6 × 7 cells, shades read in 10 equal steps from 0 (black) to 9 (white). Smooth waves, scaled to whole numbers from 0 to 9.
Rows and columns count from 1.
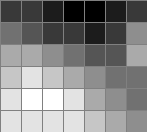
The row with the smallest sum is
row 1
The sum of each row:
8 19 33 41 49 50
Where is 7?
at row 4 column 1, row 4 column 3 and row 6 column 5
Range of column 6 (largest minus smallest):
5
